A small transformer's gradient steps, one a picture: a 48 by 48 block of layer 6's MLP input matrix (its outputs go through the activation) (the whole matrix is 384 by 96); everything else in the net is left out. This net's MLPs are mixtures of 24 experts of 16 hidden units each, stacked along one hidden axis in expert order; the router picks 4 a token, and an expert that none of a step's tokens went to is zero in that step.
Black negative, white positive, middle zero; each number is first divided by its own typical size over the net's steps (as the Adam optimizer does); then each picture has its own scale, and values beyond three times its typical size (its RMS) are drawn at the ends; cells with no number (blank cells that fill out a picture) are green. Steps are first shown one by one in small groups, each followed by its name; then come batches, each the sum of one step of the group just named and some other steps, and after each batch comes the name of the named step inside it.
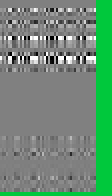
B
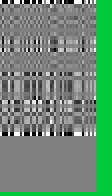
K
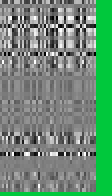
K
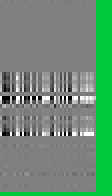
K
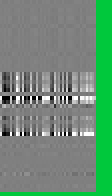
K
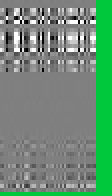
K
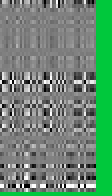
K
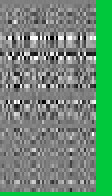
B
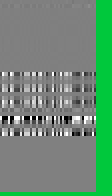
K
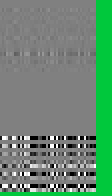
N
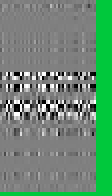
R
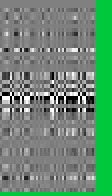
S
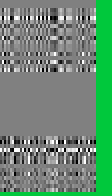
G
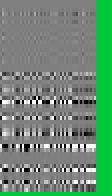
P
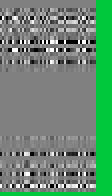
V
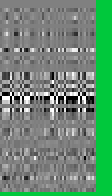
S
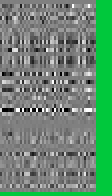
V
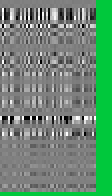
N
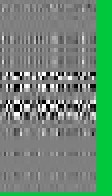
R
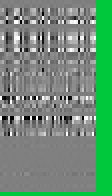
G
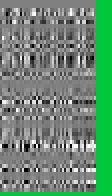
P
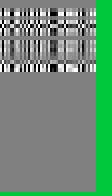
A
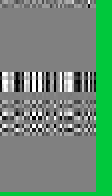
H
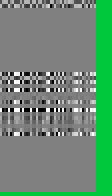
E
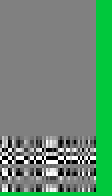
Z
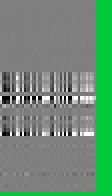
Z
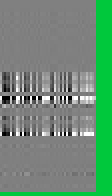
A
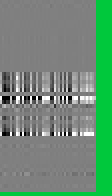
E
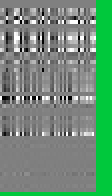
Z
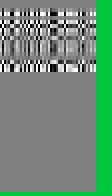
A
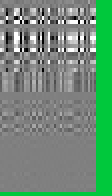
H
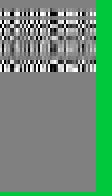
A
